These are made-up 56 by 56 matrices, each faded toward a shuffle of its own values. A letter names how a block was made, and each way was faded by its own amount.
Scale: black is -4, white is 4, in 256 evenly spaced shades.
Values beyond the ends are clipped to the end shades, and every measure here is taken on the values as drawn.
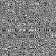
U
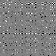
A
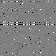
A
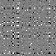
A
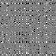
A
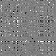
A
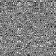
U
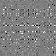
A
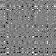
A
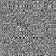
U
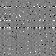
A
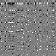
A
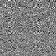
U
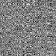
U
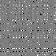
A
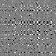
A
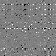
A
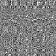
U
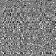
U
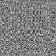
U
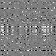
A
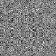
U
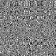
U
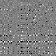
A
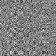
U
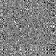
U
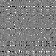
A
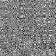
U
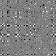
A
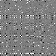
A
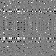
A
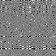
A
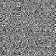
U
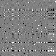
A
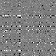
A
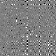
A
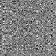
U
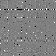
A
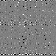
A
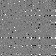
A
